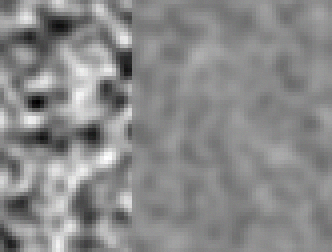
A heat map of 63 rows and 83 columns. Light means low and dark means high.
Seam: vertical, 40% of the way across, the right part calmer. Histogram: heavy tails on both sides. Slope: none. Lone odd cells: none. Stripes: none. Mirror symmetry: none. Grain: blotchy.
